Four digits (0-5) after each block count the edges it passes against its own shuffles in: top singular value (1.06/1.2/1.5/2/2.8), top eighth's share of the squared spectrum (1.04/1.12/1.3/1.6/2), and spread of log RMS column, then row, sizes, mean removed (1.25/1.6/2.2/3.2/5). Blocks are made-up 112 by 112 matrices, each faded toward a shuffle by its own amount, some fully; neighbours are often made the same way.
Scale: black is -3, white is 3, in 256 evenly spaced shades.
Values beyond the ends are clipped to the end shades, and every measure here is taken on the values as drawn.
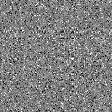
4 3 1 2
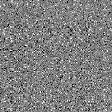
4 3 1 2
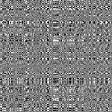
5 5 4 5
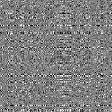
5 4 3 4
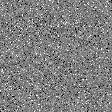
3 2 0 1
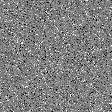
0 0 0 0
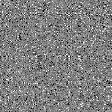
4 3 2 2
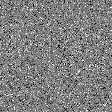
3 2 0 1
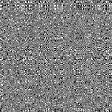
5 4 3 3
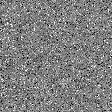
2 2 0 0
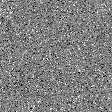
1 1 0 0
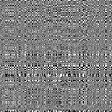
5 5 4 4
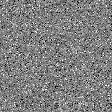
3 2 0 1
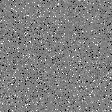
3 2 1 1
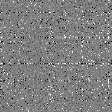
4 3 2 2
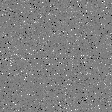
2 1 0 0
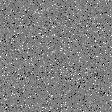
2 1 1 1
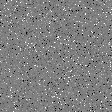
0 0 0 0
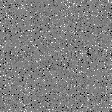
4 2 1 1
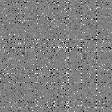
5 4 3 3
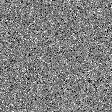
0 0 0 0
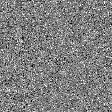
2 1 1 0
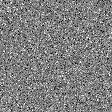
0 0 0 0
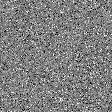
0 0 0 0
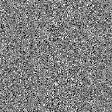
3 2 3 0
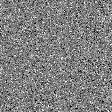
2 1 1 0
